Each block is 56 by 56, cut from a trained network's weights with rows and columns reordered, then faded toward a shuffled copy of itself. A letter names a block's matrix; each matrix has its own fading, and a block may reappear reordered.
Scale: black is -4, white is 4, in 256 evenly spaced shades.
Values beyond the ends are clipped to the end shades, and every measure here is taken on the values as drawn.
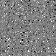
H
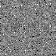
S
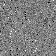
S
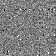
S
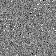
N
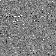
S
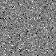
S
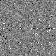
S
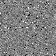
S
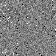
S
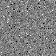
S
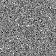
N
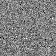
N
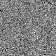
N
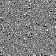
S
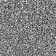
N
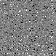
H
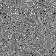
S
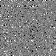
H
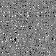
H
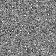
N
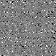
H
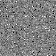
S
